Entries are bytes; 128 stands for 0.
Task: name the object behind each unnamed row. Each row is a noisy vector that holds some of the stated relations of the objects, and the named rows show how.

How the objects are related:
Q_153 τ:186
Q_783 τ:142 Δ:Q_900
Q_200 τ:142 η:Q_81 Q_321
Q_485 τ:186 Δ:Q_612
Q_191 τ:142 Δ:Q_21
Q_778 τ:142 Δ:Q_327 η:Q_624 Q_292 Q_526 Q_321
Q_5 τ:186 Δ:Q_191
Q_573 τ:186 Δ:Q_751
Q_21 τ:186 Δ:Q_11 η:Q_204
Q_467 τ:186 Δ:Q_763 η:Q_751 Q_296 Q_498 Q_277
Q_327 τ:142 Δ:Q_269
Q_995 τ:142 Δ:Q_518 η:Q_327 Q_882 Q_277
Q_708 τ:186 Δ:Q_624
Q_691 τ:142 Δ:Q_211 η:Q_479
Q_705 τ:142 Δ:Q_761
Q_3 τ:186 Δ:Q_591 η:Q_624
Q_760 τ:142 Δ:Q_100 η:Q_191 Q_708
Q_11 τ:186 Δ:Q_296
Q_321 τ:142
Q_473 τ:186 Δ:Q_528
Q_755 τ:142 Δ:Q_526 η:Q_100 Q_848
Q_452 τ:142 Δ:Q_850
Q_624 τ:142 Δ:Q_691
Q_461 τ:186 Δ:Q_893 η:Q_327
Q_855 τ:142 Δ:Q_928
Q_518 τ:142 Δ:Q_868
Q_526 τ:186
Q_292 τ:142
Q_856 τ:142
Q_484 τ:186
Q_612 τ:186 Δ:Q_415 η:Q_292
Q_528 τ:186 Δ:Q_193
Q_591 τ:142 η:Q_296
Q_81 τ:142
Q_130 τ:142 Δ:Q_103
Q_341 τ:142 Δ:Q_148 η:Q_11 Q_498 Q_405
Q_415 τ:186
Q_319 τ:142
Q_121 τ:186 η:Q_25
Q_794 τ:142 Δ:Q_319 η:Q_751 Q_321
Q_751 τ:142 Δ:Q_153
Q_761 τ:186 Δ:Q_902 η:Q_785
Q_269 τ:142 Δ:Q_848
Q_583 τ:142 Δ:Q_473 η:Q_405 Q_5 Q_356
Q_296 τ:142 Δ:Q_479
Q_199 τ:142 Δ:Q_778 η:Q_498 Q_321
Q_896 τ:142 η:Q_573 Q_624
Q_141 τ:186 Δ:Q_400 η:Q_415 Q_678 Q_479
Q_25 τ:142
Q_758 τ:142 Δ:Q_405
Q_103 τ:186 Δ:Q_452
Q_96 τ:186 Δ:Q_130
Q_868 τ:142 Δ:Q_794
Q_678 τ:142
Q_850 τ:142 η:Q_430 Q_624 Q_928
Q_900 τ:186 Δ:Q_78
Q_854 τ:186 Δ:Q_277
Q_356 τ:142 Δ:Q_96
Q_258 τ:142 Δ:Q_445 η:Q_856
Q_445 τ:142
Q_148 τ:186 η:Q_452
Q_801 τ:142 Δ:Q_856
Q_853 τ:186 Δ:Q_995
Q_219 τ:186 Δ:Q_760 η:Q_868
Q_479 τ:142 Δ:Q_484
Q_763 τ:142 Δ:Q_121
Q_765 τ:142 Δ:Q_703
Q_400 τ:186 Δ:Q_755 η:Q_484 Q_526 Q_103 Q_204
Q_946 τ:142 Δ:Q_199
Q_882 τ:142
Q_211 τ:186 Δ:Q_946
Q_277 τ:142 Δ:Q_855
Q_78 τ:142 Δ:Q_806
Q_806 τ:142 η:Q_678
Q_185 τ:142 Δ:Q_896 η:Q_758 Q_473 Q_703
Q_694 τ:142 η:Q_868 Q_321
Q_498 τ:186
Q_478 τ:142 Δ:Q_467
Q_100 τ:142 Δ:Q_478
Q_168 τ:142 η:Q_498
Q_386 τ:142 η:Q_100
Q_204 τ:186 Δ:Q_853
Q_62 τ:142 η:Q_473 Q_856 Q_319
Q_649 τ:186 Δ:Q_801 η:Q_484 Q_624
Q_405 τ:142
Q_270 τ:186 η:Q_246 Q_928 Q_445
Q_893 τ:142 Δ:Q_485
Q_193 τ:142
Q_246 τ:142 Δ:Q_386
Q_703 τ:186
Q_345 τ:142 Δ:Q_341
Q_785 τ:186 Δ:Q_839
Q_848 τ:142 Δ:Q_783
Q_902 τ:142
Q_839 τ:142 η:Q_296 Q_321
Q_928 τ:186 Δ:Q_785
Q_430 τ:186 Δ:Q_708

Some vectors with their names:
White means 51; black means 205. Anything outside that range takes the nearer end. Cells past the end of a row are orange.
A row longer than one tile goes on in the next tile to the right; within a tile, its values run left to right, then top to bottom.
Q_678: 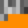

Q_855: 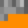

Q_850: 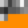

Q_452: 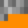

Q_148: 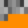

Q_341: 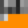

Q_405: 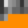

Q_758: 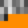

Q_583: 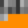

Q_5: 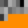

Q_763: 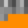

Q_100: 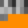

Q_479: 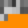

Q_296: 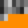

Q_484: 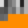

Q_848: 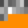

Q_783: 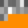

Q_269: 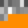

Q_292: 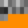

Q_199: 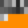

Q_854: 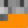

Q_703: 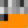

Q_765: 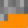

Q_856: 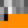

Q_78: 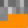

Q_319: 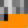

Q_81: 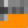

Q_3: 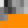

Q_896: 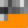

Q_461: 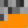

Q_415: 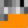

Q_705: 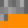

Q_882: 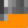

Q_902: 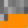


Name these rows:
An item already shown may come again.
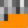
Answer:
Q_258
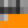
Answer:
Q_839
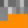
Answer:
Q_78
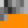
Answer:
Q_612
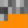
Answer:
Q_445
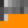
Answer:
Q_277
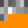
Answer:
Q_848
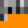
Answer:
Q_995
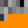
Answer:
Q_5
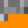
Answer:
Q_386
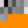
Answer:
Q_21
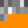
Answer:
Q_269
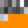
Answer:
Q_778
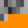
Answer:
Q_219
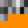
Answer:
Q_624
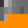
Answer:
Q_356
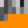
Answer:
Q_526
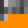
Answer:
Q_751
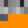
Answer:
Q_785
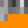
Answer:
Q_760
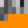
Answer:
Q_526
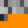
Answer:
Q_853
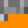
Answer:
Q_386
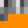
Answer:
Q_928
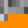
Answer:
Q_806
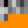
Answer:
Q_211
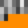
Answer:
Q_258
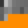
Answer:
Q_356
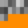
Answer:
Q_246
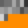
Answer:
Q_946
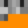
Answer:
Q_708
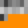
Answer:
Q_900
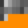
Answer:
Q_277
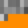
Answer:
Q_386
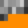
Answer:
Q_518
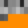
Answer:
Q_785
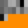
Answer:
Q_498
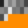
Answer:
Q_327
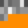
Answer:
Q_269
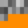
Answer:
Q_246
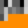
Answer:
Q_11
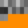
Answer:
Q_292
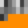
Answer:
Q_204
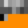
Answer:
Q_868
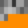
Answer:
Q_191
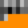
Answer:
Q_794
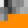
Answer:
Q_270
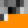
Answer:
Q_467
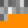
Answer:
Q_783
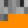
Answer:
Q_153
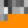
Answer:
Q_141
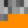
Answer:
Q_761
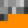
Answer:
Q_518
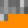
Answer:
Q_755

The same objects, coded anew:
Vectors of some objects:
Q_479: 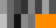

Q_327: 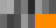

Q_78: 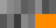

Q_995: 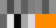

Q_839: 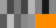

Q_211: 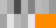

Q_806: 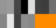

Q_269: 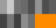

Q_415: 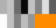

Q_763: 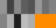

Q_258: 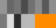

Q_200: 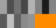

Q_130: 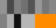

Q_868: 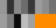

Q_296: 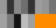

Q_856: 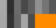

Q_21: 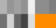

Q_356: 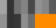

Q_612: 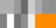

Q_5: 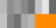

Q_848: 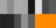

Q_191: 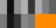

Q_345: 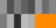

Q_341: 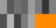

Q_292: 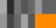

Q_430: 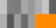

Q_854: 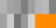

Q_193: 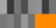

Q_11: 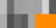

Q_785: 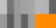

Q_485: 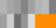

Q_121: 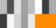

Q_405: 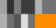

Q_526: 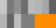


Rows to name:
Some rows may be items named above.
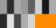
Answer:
Q_755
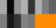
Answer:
Q_191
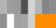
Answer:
Q_270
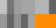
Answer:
Q_785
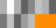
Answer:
Q_900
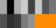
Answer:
Q_100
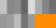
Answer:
Q_153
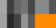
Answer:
Q_758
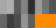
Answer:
Q_327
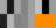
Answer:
Q_386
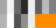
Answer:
Q_141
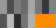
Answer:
Q_794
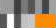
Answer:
Q_199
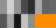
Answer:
Q_783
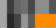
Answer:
Q_758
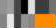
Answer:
Q_806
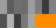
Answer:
Q_341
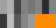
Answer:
Q_778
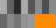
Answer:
Q_946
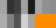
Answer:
Q_624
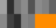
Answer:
Q_277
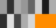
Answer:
Q_755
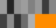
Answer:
Q_760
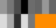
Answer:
Q_678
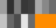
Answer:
Q_319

